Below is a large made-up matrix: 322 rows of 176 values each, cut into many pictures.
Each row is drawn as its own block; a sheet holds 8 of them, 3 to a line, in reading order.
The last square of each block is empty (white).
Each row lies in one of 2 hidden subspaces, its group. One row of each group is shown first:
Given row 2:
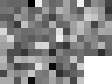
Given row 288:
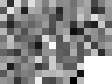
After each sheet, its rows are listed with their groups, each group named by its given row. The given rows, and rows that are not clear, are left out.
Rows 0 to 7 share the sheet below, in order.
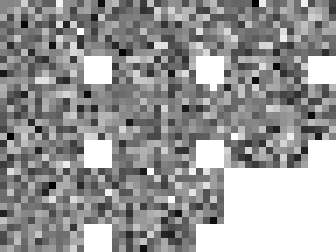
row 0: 288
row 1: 2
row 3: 2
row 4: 288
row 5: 2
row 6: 288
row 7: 2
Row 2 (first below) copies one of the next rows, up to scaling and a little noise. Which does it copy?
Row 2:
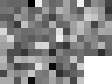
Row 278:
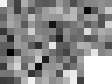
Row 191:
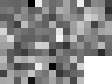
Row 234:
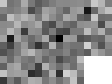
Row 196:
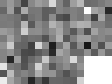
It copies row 191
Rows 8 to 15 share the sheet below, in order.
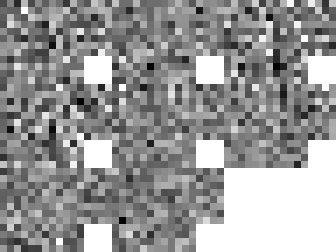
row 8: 288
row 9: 2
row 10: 288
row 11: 288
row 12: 288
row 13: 288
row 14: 2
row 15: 2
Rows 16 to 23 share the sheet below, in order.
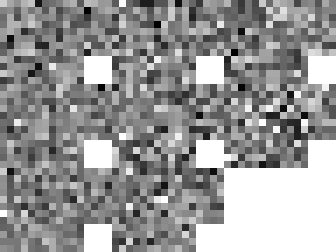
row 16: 2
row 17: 288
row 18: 2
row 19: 288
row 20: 2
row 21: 288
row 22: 288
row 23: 288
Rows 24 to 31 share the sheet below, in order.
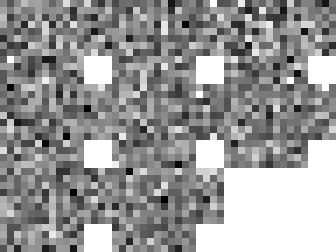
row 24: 288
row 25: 288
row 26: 288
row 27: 288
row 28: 2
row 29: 288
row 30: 288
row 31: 288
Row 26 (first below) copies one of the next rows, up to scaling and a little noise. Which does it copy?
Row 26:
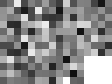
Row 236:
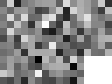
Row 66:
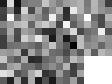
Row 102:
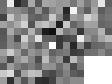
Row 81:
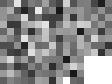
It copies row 81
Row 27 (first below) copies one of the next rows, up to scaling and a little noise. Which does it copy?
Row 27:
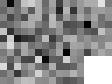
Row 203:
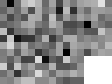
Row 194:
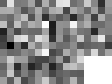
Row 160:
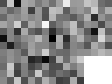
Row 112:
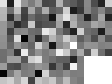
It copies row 203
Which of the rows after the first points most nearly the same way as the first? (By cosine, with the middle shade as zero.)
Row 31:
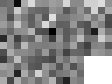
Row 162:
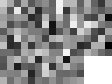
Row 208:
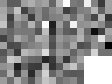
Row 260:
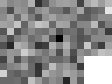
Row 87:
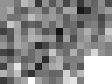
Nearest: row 208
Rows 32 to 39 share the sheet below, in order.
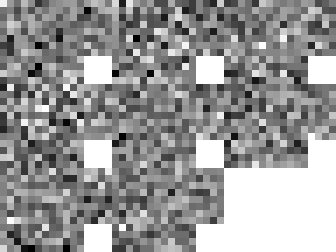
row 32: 2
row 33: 288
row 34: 2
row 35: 288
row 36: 2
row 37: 2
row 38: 2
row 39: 2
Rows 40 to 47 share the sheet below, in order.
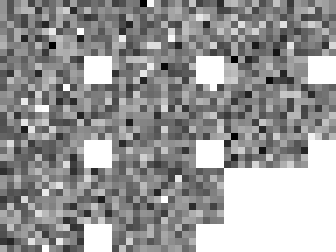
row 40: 288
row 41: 2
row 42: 2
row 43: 288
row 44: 288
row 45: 2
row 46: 2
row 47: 288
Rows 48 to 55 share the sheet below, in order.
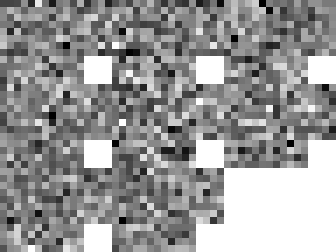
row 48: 2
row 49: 2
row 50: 2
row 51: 288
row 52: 2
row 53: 288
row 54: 2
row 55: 2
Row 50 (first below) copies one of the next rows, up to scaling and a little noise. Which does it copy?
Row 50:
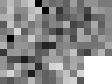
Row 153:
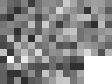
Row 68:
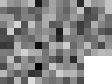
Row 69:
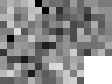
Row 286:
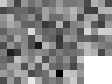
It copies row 69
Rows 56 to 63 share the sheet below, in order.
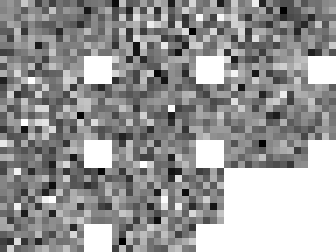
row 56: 2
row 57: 288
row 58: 2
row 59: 288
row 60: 2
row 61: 288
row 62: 288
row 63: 288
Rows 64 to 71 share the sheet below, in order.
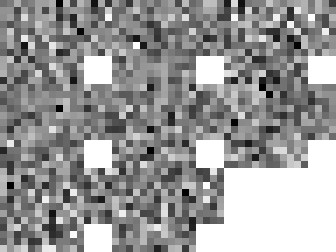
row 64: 288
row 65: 288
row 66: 288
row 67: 2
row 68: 2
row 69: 2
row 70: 288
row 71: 288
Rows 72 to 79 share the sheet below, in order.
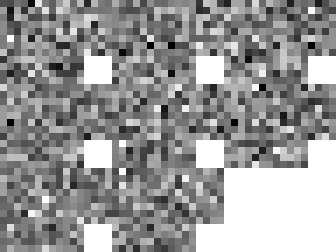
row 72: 2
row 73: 2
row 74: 2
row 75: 2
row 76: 288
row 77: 2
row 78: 288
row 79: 288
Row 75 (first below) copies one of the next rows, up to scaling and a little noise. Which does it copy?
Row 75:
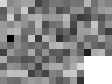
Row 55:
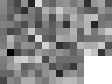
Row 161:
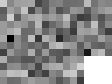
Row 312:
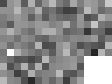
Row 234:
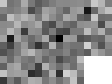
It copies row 161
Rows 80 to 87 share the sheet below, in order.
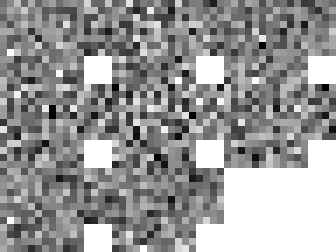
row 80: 2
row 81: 288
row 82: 2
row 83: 288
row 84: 288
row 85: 288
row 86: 2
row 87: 2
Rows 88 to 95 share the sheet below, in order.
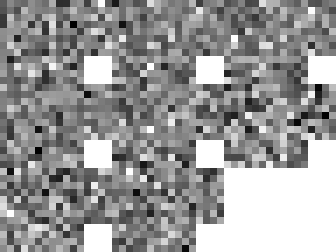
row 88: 288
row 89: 2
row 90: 2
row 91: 2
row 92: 2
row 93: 2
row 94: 288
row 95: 288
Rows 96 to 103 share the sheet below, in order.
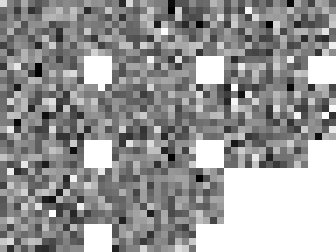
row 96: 2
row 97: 288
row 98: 288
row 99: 288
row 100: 2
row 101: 288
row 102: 288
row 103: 2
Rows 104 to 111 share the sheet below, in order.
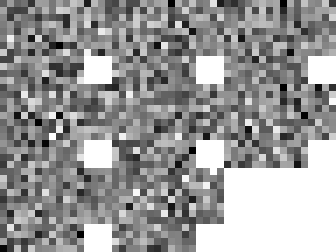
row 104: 2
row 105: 288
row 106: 288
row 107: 288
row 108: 2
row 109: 288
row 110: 2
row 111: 288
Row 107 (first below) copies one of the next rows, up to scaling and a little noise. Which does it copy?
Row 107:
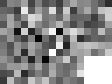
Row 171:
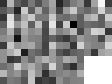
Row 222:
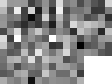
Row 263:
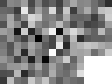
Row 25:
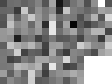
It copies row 263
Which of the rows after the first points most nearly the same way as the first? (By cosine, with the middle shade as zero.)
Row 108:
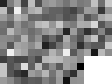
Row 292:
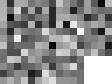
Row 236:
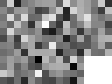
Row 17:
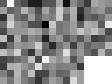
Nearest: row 17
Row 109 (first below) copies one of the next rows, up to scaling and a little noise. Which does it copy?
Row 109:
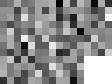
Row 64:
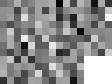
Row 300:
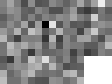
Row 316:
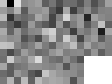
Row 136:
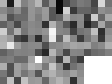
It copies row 64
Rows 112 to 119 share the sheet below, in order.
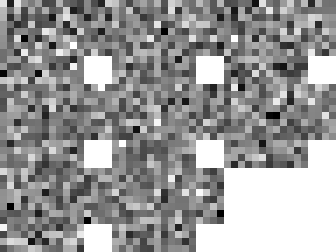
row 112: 288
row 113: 288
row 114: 2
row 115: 288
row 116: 288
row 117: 288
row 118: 2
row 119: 288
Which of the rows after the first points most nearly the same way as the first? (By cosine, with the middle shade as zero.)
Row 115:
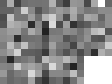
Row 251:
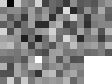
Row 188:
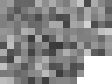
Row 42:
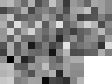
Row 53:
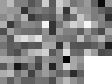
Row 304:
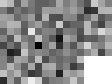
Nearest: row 42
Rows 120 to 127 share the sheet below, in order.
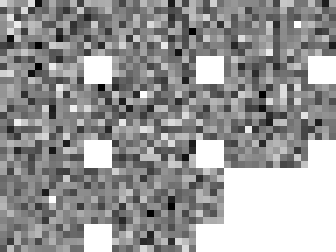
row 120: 2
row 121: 288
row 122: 288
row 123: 288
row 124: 2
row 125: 288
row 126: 288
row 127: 2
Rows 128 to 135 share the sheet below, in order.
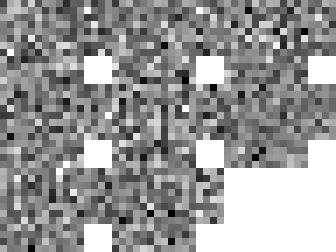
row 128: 2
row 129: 2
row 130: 288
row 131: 2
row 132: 288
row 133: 2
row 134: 288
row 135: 2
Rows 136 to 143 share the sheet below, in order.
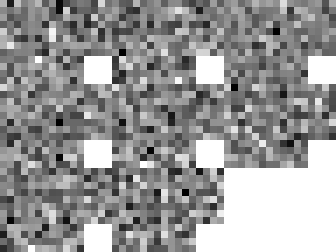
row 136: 288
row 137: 2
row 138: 288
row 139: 2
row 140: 2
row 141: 288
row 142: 2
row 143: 288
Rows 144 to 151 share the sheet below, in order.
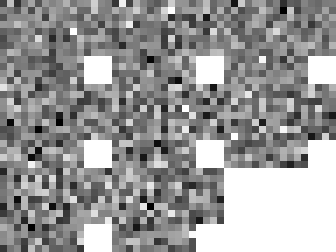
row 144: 288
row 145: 288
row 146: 288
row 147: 2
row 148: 288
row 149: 2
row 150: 288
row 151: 2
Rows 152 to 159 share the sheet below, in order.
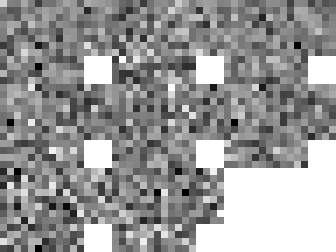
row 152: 2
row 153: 2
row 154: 288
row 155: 2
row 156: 288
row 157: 2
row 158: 288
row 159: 288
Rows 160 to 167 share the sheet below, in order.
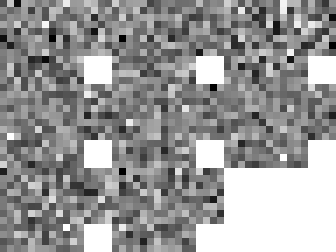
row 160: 288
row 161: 2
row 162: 288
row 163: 2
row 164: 288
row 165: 2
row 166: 288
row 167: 288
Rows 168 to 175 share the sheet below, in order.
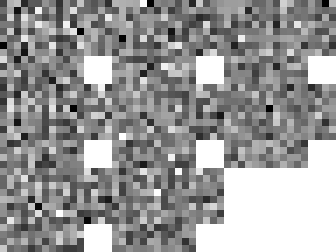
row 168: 288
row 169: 2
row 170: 288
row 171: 288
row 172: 2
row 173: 288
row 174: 2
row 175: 288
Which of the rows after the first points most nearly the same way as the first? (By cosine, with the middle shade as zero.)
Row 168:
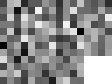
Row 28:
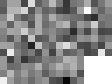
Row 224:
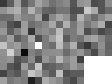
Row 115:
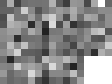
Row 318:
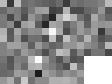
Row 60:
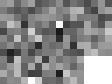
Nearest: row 115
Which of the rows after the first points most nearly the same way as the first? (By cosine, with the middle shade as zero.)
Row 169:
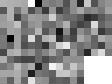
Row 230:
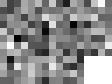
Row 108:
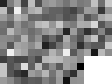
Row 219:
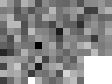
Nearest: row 219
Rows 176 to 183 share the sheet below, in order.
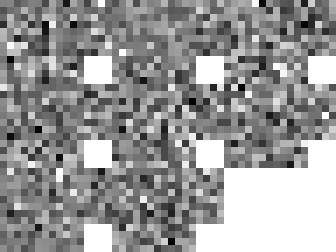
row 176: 288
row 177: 2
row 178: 2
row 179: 2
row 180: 288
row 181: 288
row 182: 288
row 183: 2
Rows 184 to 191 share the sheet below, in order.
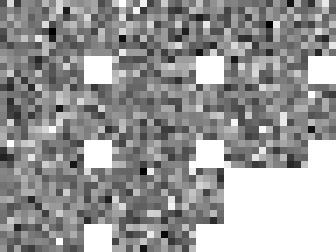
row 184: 288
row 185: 2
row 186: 288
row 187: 2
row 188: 2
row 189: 2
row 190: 2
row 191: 2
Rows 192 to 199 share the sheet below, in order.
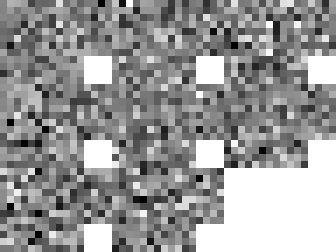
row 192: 288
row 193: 288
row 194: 288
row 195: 2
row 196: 2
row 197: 2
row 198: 2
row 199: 2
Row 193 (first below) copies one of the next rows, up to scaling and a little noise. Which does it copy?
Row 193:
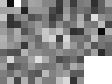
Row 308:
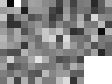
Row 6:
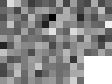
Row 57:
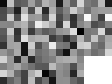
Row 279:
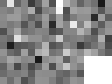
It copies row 308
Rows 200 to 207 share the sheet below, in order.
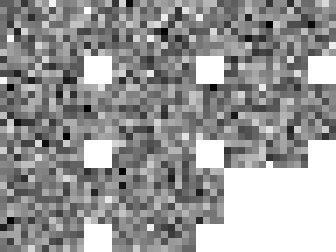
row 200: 2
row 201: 288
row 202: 288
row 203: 288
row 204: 288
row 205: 2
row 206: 2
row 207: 288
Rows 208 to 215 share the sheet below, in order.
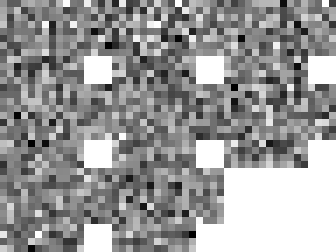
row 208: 288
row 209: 288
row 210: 288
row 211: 288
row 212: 2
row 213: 288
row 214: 2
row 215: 2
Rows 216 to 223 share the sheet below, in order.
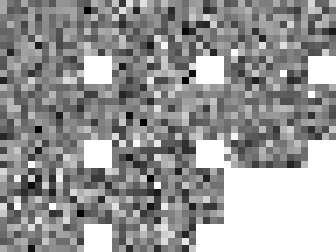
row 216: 2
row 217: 288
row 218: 2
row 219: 2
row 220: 2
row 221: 2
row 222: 288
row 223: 288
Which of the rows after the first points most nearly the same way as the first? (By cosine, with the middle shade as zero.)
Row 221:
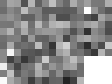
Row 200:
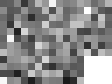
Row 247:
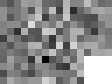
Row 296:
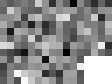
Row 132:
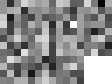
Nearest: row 200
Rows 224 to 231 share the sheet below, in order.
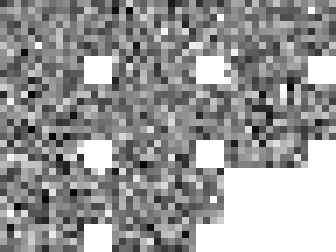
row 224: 2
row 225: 288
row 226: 2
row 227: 2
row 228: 2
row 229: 288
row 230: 288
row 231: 288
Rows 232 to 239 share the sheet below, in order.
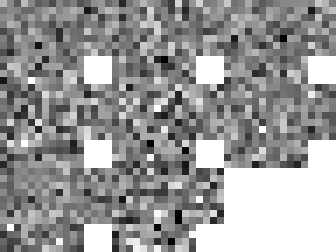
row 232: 2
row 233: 288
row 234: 2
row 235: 2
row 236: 288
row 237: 2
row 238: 2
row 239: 2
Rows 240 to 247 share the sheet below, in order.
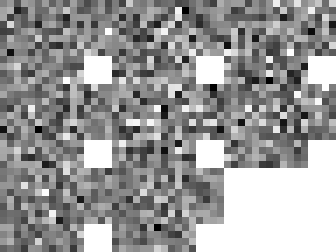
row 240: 2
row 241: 288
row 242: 2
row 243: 2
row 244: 288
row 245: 288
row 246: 288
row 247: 288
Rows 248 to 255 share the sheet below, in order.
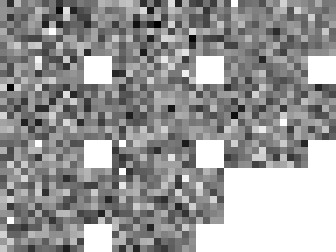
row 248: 288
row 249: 288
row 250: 288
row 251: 288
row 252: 2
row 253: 2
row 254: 2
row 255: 288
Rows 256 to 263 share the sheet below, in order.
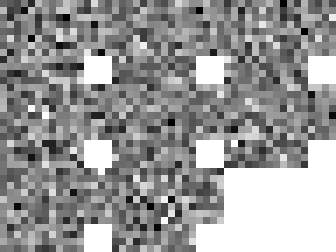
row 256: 2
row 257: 2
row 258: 288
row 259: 288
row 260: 2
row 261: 2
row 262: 288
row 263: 288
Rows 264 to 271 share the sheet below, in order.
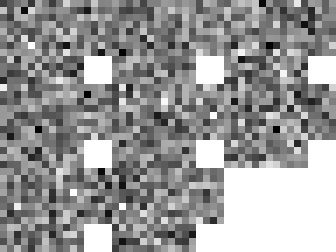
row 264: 2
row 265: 2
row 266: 2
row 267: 2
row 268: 288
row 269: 288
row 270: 288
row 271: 2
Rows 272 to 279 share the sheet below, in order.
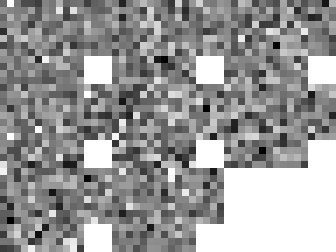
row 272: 288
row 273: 288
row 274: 288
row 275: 2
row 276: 2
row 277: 2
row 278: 2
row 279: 288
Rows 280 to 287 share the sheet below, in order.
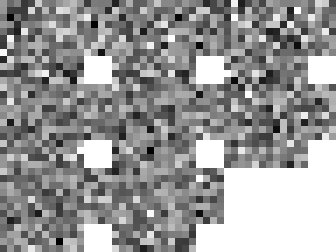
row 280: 2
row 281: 2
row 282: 288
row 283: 2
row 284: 2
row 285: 288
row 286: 2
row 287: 2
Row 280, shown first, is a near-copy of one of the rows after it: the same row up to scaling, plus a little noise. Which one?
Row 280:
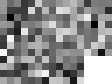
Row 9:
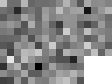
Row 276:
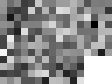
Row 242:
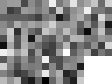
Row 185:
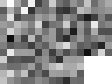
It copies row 276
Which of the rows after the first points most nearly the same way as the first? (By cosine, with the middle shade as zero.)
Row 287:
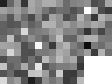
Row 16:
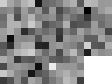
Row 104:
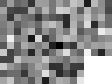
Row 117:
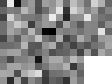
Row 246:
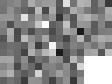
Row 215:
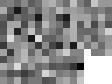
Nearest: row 104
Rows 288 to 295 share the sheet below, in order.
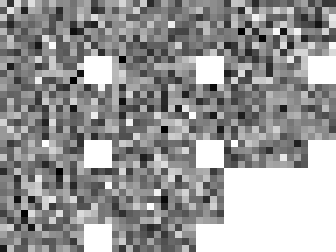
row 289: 2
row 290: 288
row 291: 288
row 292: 288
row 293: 2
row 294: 288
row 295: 288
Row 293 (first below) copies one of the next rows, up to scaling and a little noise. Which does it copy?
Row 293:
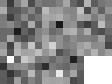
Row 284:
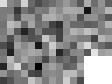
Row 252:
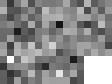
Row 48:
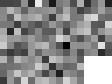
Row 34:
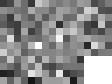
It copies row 252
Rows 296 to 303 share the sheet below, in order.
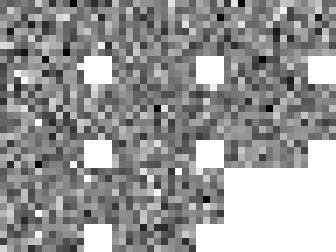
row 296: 2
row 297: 288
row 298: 288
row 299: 288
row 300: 288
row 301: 288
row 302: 2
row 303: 288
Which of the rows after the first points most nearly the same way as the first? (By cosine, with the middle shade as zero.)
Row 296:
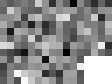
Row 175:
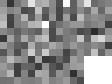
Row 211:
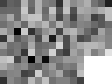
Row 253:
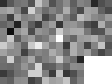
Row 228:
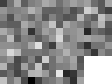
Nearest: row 253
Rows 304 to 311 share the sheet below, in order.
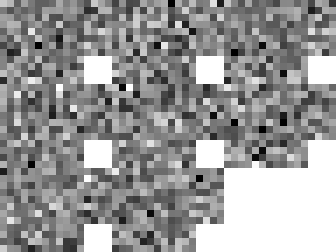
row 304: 2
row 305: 288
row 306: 2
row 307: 288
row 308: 288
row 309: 2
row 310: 2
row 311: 2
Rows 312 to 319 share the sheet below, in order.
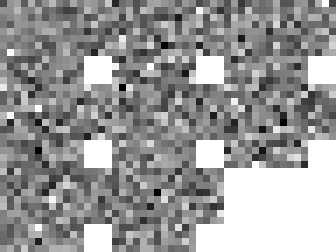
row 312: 2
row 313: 2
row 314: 288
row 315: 2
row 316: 288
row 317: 2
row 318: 288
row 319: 288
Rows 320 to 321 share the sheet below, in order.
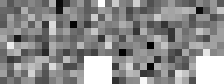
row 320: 288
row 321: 2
